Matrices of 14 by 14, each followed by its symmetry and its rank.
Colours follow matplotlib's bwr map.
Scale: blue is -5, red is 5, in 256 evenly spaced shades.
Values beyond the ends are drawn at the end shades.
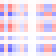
neither, rank one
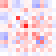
symmetric, rank three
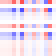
neither, rank one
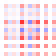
symmetric, rank one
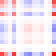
symmetric, rank one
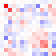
symmetric, rank three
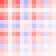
symmetric, rank one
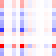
neither, rank one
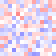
neither, full rank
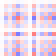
symmetric, rank one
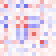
symmetric, rank three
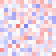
neither, full rank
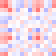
symmetric, rank two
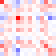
symmetric, rank three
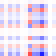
neither, rank one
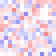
neither, full rank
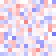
neither, full rank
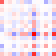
symmetric, rank two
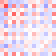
symmetric, rank two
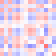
symmetric, rank two
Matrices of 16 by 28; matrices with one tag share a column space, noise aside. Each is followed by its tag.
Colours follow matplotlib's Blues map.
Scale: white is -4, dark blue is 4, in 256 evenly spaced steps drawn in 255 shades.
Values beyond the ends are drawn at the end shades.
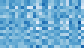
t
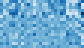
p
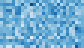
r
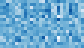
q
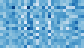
t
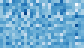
p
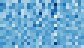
p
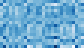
r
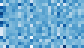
r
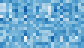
q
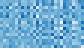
t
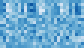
q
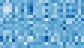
q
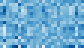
r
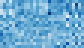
p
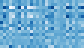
t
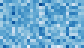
r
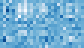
q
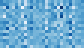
t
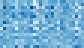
t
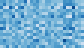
t
